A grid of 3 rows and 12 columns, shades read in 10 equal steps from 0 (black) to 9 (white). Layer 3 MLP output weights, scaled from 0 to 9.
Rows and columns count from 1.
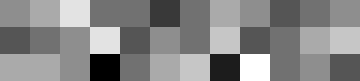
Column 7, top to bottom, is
4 4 7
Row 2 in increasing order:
3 3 3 4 4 4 5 5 6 7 7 8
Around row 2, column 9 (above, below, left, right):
5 9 7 4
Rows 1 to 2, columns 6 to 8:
2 4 6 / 5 4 7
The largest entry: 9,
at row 3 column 9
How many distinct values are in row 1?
6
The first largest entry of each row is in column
3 4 9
